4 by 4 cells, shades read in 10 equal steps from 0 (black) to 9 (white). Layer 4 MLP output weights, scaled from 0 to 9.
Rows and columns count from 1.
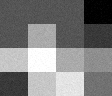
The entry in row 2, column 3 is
3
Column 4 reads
0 2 5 4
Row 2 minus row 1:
0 3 0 2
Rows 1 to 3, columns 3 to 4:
3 0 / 3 2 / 6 5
